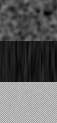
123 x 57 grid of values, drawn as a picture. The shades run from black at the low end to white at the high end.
The table splits into 3 rows of 1 panel. Panel 1,1: low, blotchy. Panel 2,1: very low, streaked downward, faint in contrast. Panel 3,1: high, checkered.
